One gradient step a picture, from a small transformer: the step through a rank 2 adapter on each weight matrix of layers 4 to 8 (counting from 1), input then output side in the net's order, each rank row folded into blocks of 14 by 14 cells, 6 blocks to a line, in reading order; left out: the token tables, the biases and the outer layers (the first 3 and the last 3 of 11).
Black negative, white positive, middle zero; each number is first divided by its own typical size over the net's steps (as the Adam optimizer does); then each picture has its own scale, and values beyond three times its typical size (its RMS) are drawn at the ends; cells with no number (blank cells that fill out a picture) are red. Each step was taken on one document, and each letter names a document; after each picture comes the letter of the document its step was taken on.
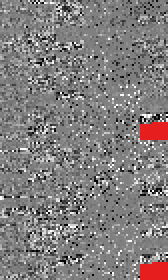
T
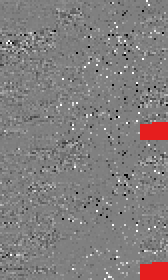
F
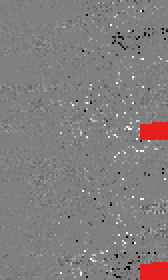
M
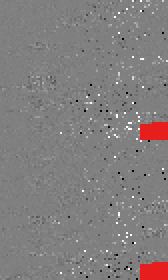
M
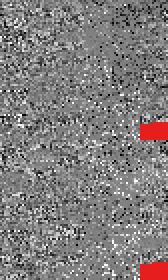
T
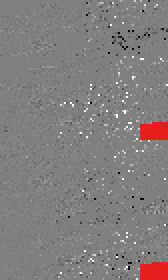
M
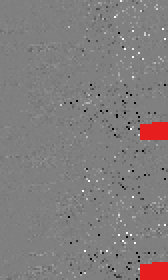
M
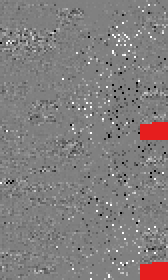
F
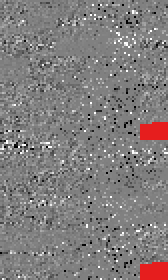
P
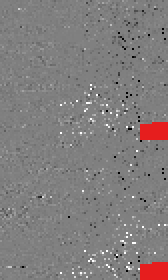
M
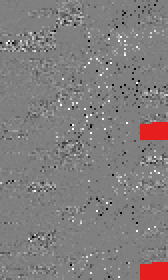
F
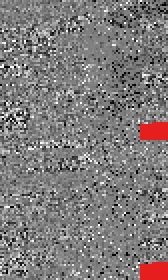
T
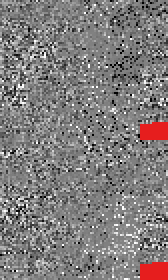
T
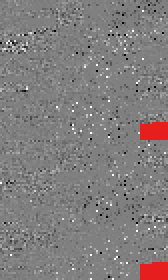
F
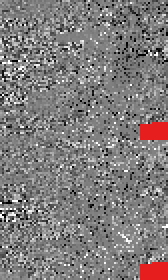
T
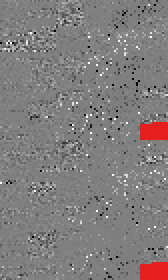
F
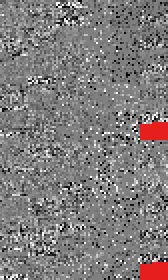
T
